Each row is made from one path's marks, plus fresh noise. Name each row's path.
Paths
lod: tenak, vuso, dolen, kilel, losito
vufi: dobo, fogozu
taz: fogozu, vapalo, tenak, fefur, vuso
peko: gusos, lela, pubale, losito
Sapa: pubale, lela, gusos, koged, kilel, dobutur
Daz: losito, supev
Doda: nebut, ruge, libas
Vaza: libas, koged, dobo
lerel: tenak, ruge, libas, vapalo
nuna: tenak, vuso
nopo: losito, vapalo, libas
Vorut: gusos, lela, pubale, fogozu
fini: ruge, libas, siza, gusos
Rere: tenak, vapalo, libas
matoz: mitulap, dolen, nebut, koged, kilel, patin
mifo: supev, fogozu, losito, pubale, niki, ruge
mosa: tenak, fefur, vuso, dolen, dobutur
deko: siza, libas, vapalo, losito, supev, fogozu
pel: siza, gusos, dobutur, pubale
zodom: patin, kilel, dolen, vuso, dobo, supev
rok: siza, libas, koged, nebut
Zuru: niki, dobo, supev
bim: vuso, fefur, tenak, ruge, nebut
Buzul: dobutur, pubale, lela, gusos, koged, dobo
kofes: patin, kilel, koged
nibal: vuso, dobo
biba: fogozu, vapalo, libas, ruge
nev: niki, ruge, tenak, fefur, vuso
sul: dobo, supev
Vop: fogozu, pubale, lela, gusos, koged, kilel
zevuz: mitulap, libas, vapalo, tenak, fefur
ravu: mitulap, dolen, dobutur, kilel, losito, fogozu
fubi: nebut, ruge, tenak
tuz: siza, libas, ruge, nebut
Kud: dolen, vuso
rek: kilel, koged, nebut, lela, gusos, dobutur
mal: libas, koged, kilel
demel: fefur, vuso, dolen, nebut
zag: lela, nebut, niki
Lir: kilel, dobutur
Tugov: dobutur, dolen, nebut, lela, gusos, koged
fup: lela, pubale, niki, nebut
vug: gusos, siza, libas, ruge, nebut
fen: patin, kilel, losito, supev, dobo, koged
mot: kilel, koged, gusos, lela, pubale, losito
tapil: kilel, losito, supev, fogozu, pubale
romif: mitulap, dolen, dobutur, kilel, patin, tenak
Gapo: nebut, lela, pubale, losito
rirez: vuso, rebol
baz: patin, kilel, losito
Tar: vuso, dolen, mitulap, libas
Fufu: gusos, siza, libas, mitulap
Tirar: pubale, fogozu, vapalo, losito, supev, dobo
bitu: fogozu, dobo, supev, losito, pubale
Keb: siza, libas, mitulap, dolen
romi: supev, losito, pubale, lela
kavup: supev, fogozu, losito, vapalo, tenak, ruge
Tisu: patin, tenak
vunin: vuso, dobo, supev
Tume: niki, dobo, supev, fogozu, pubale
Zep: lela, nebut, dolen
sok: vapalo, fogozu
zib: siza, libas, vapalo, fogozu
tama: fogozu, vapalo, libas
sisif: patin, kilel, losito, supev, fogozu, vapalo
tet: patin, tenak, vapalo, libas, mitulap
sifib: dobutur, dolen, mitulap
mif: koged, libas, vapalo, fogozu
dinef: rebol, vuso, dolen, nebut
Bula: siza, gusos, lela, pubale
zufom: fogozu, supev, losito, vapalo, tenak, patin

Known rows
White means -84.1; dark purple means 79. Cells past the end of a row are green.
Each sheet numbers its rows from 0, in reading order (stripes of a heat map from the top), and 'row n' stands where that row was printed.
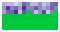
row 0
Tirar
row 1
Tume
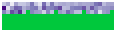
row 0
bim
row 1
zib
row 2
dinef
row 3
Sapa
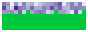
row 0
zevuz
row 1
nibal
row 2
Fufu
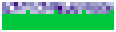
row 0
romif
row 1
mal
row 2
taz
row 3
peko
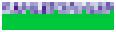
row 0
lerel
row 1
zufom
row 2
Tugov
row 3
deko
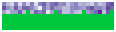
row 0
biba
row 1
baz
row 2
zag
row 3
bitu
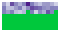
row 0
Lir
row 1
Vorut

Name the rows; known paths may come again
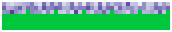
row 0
demel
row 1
zib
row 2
fini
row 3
biba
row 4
Tugov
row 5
tuz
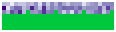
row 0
bim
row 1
kavup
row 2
Bula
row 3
romi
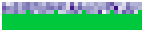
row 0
vufi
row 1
fup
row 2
lerel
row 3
Zuru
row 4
nev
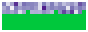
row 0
kofes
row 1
Rere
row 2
sisif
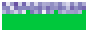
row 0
Keb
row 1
pel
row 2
tama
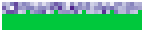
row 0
lod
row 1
vunin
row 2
zevuz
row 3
vug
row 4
zag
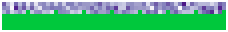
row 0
tet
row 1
Tar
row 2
sifib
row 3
mot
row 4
nuna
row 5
baz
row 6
romif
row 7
Tirar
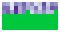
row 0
zufom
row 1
Vaza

